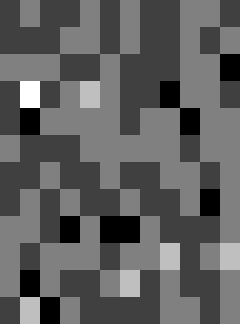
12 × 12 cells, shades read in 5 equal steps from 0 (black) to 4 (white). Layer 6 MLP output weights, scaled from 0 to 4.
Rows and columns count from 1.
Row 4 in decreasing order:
4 3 2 2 2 2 1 1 1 1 1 0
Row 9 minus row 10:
0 1 -1 -2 0 -1 -2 0 -2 0 -1 -1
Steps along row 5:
down up same same same down up same down up same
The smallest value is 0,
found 10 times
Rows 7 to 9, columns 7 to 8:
1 1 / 2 1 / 0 2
